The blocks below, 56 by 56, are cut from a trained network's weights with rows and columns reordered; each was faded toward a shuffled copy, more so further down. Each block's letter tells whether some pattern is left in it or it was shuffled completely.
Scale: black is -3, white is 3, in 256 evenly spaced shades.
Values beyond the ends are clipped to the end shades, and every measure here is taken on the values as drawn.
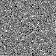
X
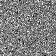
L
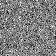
L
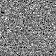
X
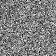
L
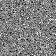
L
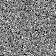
L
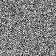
L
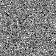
X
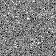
X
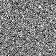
L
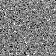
X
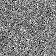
L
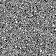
L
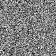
L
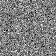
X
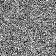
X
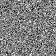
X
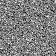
L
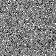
X
